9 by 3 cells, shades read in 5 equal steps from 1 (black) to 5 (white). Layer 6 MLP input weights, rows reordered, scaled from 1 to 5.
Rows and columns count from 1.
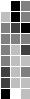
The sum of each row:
9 8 6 9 9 11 9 10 10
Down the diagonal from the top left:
5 1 1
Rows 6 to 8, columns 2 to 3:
4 4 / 4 3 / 4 4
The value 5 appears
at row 1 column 1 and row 9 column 2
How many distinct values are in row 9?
3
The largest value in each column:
5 5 4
